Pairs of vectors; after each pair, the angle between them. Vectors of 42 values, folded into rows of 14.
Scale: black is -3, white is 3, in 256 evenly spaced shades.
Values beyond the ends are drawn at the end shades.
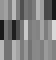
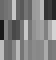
nearly parallel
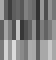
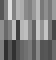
nearly opposite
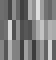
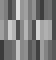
orthogonal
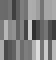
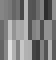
partly opposed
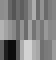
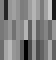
partly opposed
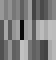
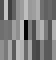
orthogonal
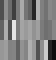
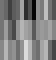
partly aligned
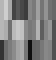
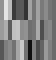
nearly parallel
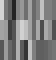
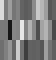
partly aligned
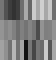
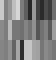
partly opposed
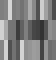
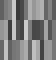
partly aligned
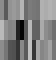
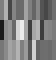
nearly opposite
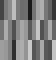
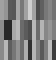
partly opposed
